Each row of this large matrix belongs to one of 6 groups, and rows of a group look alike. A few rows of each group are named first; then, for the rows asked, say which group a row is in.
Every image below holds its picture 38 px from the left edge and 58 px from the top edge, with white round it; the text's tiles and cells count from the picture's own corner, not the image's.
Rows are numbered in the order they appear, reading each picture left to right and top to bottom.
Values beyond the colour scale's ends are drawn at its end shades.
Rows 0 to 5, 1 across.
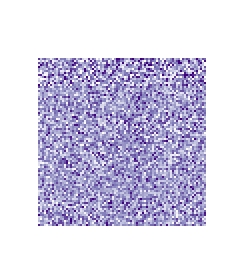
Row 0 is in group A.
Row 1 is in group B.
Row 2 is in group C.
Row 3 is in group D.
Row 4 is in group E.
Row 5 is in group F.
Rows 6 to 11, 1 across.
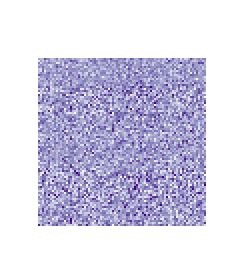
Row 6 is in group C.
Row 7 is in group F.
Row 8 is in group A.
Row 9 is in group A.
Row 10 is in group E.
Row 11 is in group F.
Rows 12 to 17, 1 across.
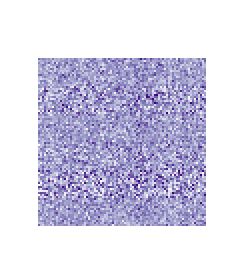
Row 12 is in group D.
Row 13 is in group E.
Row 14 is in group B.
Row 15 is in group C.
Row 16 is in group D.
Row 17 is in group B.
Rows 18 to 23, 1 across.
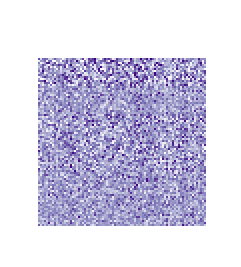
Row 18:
D
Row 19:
B
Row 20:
B
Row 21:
A
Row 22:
E
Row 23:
A
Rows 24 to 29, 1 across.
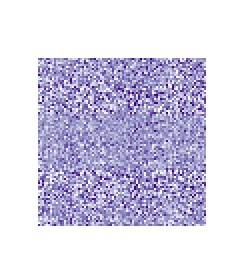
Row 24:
F
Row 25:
E
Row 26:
E
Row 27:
D
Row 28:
E
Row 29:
F
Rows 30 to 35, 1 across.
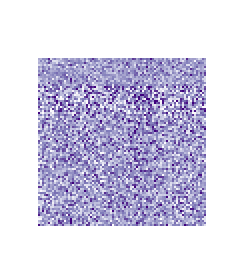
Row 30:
F
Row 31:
B
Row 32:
E
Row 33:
D
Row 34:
D
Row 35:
F
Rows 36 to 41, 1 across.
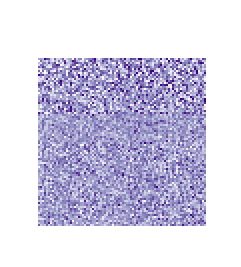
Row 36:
C
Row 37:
F
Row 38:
E
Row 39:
D
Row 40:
E
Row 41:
A
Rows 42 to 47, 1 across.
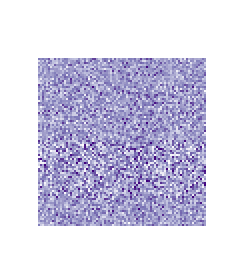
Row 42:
F
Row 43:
E
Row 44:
F
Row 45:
D
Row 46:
E
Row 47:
B
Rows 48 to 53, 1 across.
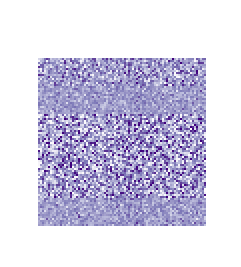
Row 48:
C
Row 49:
B
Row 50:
C
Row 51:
F
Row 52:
C
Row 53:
C
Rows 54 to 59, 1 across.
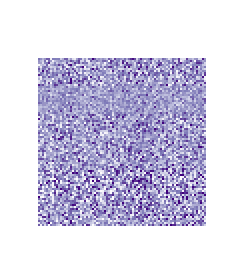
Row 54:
F
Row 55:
F
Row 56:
B
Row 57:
C
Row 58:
B
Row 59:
A
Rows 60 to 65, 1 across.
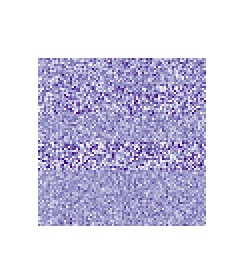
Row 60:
F
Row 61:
E
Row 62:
A
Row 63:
A
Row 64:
C
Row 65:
F
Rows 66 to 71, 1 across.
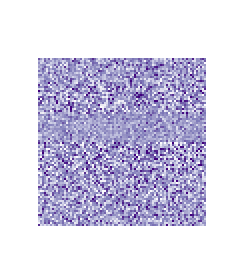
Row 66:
E
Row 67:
B
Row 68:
F
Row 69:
E
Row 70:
D
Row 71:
E
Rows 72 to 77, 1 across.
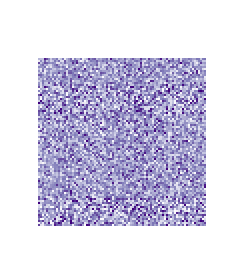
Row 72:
C
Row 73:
C
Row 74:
D
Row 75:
D
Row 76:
F
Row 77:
B
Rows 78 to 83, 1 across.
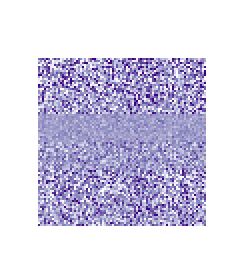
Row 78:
F
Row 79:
E
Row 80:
D
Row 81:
C
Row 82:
B
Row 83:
E
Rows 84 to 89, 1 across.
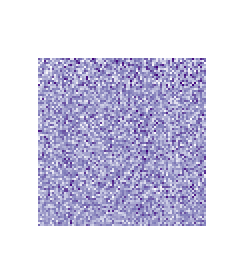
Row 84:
E
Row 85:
C
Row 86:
D
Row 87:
F
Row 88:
A
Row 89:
B
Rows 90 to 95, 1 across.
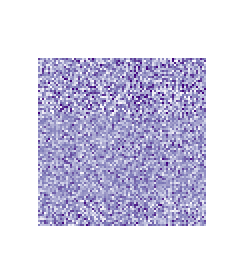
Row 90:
E
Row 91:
B
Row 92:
A
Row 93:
A
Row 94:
D
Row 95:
D
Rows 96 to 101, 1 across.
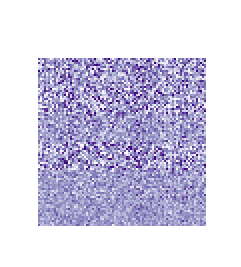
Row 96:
B
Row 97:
D
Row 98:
B
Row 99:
D
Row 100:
A
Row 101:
B
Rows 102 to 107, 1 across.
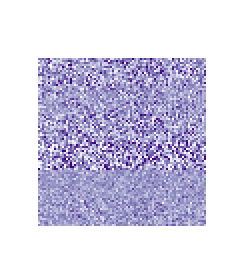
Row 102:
F
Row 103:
D
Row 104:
D
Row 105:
F
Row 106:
A
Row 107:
D
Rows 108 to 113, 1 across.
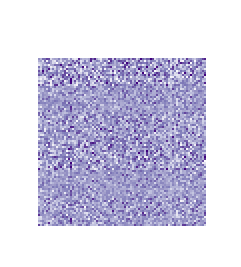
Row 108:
F
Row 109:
F
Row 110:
D
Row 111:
F
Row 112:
F
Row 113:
F
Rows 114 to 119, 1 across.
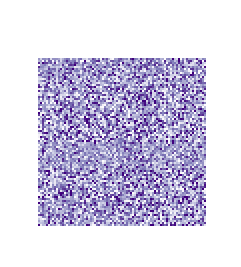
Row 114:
A
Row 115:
B
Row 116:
D
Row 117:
C
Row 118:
F
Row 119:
A
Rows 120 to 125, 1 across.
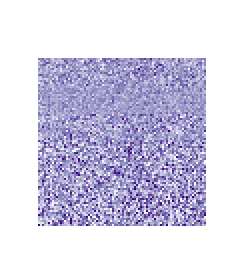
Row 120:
D
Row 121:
A
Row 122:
F
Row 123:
C
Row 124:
E
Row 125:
F
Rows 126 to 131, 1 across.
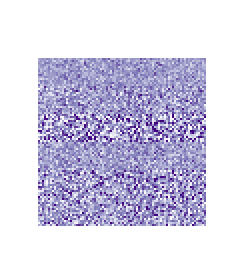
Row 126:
D
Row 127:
C
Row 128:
E
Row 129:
D
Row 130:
E
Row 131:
E
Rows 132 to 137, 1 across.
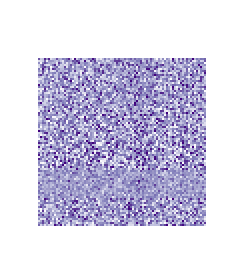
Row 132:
E
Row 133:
E
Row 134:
D
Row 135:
B
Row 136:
B
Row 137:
C
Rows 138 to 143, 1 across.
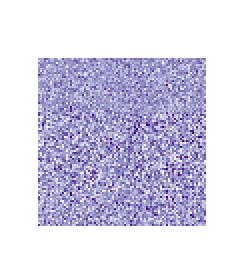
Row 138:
C
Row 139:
F
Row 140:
E
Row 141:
C
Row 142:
A
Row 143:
E
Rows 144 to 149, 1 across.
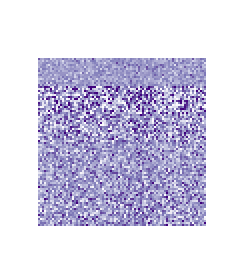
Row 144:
E
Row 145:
B
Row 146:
D
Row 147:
B
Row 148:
C
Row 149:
C
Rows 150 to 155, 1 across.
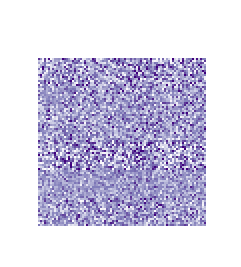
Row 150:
E
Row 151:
A
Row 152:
F
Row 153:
B
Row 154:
E
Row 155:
D
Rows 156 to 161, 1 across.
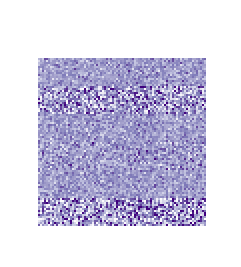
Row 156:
C
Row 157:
D
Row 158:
B
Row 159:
E
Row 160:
D
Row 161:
E
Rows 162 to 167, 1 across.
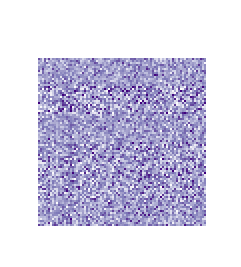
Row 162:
E
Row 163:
F
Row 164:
A
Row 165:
A
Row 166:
A
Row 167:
F
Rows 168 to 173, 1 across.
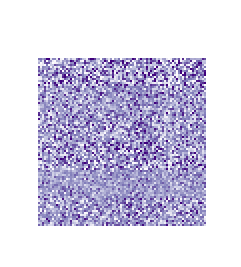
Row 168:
F
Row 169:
E
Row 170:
B
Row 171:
D
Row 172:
F
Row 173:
C
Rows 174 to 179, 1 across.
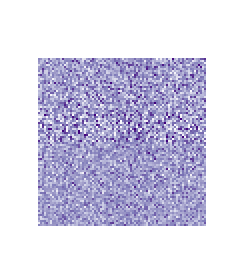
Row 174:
E
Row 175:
D
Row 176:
C
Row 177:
E
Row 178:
D
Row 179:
D
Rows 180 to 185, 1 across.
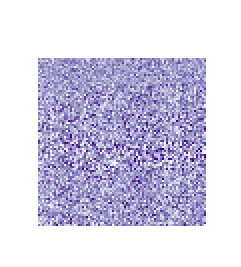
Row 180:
A
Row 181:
B
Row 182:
F
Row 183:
E
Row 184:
B
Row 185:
F
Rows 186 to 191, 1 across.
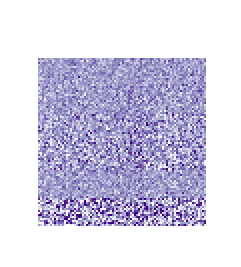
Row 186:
A
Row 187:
C
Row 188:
E
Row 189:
C
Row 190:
C
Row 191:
D
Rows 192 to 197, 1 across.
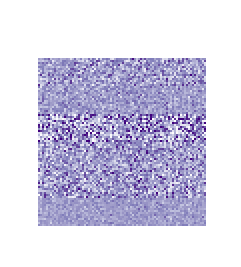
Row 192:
A
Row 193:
D
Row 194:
F
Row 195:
E
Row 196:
D
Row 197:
D
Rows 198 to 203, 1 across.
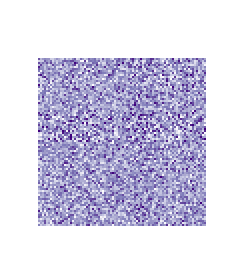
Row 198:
A
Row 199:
E
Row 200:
F
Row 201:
A
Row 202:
D
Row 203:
B
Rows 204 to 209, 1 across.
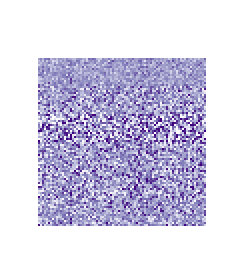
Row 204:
F
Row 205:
A
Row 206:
F
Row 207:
E
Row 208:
E
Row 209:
F
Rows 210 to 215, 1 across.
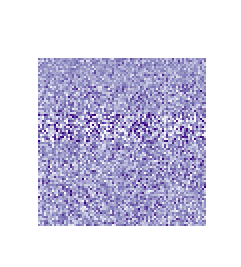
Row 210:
A
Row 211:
B
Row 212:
B
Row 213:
A
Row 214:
F
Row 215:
D
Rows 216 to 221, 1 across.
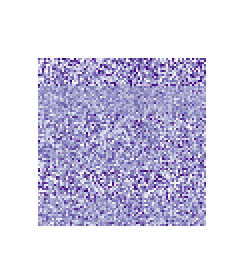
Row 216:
E
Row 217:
D
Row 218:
B
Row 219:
A
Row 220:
D
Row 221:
C
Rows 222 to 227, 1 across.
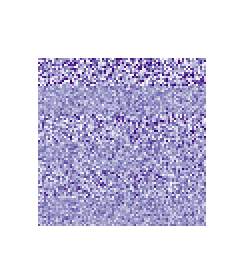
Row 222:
A
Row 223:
C
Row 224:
E
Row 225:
A
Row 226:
D
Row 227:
A
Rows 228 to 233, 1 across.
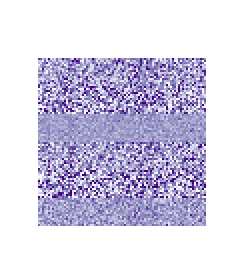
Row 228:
E
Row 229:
D
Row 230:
A
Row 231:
A
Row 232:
F
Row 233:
E
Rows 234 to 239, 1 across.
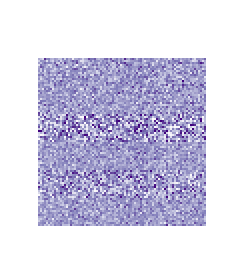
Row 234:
C
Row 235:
A
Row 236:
D
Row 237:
D
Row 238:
D
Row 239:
C
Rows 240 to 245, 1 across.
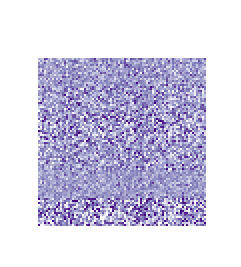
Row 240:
C
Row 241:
D
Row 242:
D
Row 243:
C
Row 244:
C
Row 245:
B
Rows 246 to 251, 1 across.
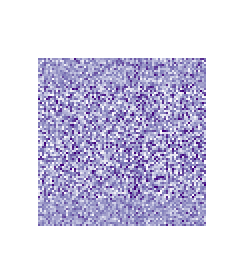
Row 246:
E
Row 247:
B
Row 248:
A
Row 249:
C
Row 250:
E
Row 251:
C
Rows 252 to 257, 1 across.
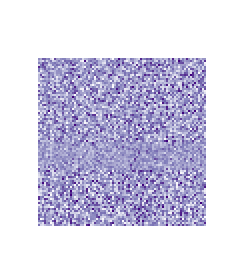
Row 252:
A
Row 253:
A
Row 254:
C
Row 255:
E
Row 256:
F
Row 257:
B
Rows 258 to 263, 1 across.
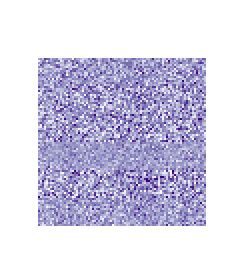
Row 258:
C
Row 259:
B
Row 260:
C
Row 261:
A
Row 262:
E
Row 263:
B
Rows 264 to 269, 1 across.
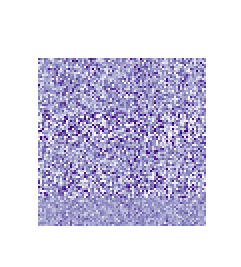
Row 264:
B
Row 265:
D
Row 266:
D
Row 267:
E
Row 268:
D
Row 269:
C
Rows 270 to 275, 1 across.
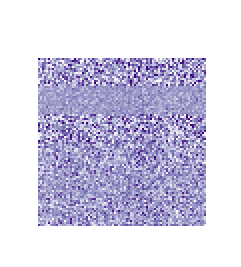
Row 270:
E
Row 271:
C
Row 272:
F
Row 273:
B
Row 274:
C
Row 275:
F
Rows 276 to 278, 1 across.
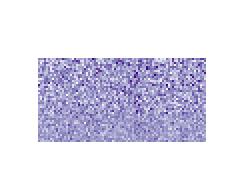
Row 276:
E
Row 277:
C
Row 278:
B
